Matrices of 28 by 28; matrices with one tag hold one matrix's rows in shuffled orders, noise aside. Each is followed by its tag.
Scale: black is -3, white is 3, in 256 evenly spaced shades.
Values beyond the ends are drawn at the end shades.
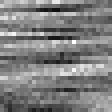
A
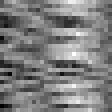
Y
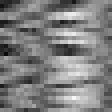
Y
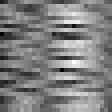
Y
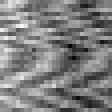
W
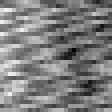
W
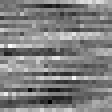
A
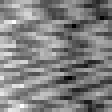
W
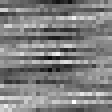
A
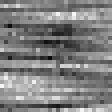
A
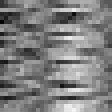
Y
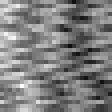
W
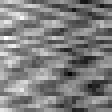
W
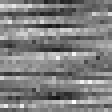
A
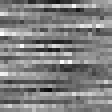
A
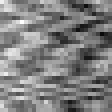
W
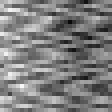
W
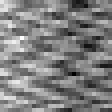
W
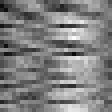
Y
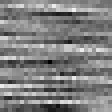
A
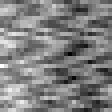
W
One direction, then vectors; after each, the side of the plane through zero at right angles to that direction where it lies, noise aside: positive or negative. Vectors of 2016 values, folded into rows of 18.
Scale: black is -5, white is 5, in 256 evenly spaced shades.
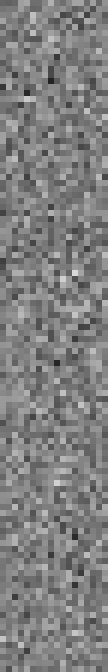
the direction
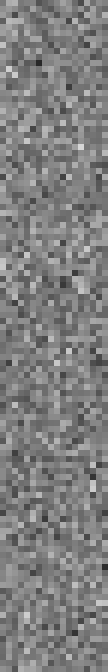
negative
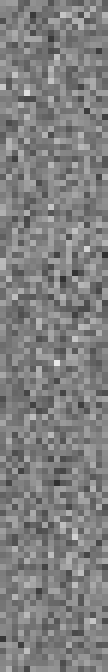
negative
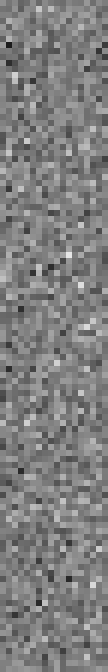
negative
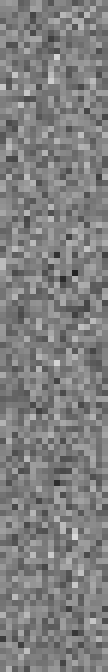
negative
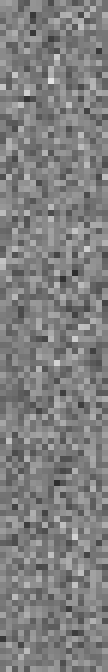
negative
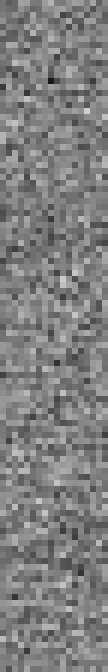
positive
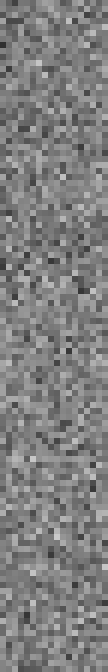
positive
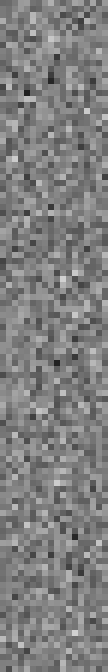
positive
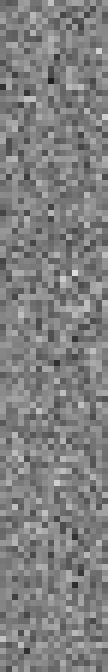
positive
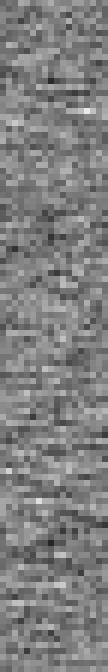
positive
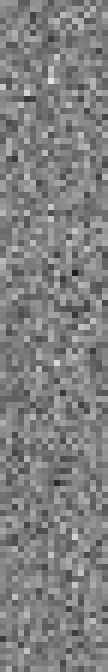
negative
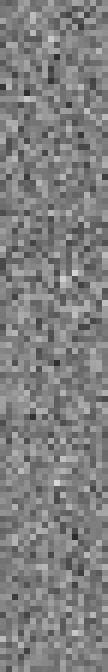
positive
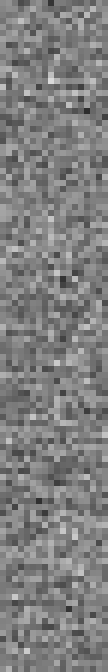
negative
